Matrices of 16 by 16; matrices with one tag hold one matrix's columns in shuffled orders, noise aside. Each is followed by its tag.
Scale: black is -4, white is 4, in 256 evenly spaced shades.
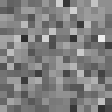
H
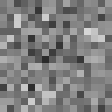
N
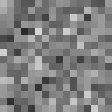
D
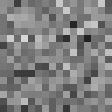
H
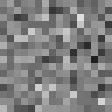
N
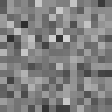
H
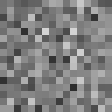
D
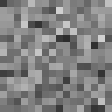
H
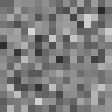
N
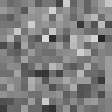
H
